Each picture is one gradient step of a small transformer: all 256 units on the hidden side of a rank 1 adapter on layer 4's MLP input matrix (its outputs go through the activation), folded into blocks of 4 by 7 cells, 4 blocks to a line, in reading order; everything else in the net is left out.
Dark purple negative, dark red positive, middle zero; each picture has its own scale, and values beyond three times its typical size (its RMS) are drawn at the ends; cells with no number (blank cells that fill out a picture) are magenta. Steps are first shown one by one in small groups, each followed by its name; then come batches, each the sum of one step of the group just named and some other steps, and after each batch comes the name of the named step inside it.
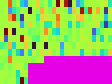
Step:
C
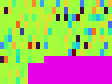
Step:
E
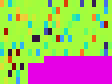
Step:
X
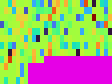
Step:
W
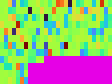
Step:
C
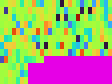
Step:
E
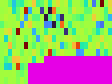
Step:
W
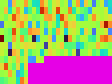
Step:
W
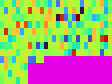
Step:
E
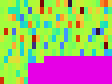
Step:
C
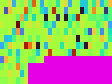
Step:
E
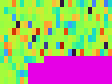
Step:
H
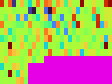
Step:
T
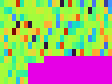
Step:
H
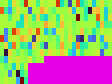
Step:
H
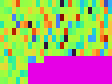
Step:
H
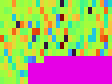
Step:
H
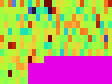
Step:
T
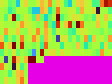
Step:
T
